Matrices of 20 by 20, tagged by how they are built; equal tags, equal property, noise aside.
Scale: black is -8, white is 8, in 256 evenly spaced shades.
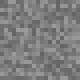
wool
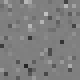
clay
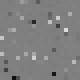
clay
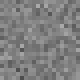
wool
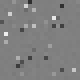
clay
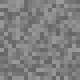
wool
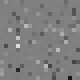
clay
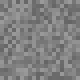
wool
